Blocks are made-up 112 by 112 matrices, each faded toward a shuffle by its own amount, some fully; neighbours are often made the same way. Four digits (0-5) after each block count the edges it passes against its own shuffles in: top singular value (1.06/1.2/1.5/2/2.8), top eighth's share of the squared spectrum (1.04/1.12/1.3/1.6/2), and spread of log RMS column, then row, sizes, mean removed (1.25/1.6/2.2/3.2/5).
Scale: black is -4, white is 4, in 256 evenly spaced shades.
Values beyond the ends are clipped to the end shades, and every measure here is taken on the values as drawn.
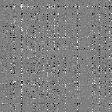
3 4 4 3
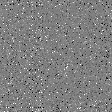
2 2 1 1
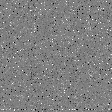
2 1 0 0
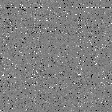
3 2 2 2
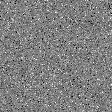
0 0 0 0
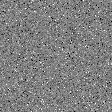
0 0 0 0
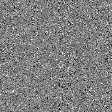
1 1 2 0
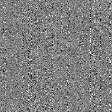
2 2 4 0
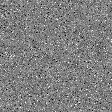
0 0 0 0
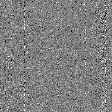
2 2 3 0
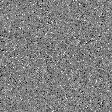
0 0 1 0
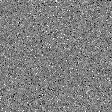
2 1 0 0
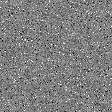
1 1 0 0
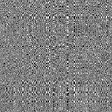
5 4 3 3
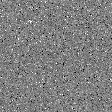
2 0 0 0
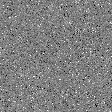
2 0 0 0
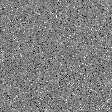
1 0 0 0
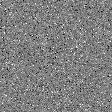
0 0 0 0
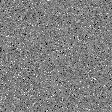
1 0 0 0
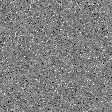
1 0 0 0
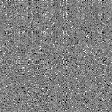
4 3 2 2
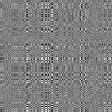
5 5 4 4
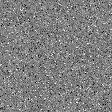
2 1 0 0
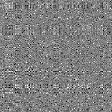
5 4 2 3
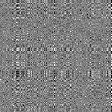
5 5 4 3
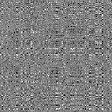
5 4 3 3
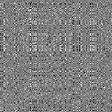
5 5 4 3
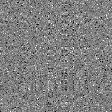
4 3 2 1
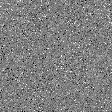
2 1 1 0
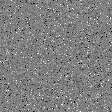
0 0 0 0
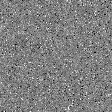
0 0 0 1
